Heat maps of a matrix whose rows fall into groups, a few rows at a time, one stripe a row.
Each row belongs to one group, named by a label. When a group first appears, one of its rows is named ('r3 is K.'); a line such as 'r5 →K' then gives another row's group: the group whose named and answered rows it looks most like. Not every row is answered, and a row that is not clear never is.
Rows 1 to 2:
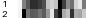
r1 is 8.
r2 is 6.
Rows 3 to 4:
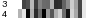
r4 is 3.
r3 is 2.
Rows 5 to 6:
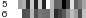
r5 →3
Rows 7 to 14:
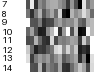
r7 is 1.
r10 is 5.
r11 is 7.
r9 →6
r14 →2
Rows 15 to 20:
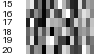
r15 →3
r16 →7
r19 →1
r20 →7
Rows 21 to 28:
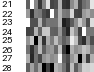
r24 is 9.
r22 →7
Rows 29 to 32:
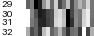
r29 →5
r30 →8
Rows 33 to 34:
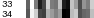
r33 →1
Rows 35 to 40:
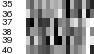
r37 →7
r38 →7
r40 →8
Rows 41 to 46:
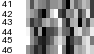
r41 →8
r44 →2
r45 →8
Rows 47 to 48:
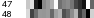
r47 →5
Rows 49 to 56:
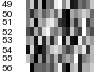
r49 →3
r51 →1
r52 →9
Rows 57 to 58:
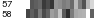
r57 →6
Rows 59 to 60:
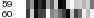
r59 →5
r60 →1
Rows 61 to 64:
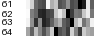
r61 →5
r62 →8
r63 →2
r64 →7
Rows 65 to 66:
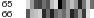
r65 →5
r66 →3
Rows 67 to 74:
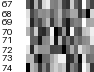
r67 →9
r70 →7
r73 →8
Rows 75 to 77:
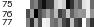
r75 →8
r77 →9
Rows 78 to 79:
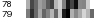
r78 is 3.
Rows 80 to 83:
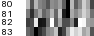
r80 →8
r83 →5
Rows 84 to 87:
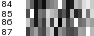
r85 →1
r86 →5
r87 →7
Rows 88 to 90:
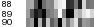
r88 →8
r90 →5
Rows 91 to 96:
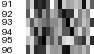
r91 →5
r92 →1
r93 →8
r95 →5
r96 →1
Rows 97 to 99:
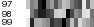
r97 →7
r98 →8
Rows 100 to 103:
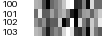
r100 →8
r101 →1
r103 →8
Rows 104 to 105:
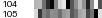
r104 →5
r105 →6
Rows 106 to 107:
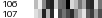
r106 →5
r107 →5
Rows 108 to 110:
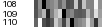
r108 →5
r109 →7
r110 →1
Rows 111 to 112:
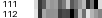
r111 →6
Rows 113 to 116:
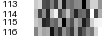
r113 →7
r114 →9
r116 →3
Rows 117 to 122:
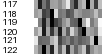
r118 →5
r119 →2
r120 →3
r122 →5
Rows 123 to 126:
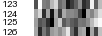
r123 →1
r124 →3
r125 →7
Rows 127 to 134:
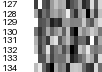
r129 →6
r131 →9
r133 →2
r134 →5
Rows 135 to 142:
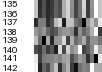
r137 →7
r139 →5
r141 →6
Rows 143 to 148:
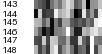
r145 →3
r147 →9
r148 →9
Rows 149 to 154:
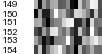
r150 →5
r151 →8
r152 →9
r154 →1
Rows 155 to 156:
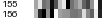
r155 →5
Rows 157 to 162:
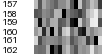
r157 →8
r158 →7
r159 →9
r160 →3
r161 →6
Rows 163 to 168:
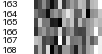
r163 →7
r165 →3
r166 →7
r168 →3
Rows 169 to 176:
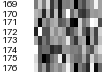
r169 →3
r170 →3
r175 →7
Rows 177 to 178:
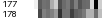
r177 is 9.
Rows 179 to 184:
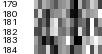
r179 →8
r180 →1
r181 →9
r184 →2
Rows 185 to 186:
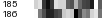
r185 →5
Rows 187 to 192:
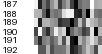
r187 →9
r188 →8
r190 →1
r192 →2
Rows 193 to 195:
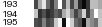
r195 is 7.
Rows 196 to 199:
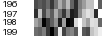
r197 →1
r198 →5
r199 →7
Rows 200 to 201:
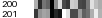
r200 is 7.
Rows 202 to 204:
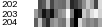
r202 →2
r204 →1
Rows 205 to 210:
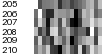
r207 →1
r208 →9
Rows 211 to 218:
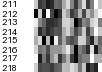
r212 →3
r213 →8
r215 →5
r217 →9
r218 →6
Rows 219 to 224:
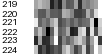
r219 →3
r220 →3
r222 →1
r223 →5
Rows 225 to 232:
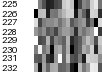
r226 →8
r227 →6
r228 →8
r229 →2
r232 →9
